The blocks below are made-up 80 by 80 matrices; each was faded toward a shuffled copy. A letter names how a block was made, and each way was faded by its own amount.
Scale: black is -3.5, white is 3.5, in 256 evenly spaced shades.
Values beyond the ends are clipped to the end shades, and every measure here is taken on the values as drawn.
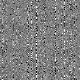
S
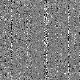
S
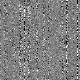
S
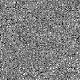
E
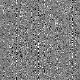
S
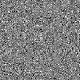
E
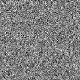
E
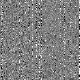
S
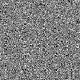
E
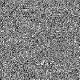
E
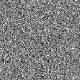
E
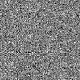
E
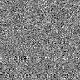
E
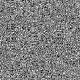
E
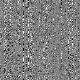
S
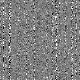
S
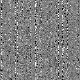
S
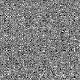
E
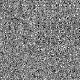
E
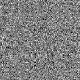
E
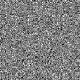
E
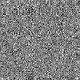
E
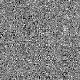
E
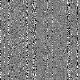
S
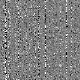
S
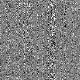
S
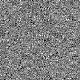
E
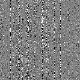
S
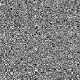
E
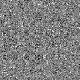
E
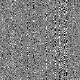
S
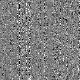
S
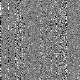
S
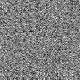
E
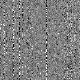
S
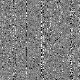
S
